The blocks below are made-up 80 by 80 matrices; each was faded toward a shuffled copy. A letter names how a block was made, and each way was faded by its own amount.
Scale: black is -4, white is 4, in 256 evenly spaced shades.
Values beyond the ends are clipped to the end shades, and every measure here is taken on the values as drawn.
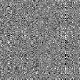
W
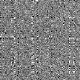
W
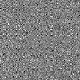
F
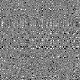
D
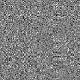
F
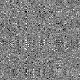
F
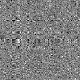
F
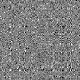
F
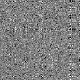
W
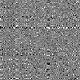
D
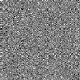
F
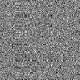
F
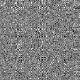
W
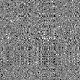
F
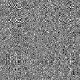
W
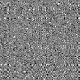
F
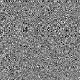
F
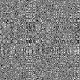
F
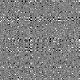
D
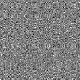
F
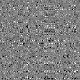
D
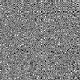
F
